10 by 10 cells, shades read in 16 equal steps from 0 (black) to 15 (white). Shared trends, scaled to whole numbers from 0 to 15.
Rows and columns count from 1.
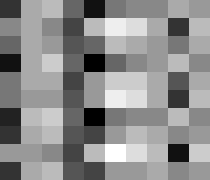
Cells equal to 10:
17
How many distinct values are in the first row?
8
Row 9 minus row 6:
2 0 -1 -1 2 1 0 1 -2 1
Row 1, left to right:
3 10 11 6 1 7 8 8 10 9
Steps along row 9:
same down down up up down down down up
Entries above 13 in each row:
0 1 0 0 0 1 0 0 1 0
